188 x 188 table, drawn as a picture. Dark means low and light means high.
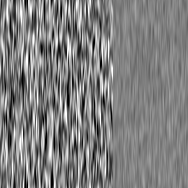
The halves do not mirror each other. The right part is calmer, past a seam about 60% of the way across. Streaks run downward. No overall slope runs across the table.
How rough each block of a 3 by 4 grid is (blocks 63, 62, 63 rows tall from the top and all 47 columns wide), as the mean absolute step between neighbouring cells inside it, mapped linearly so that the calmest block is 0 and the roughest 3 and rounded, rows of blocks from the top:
3310
3310
3310
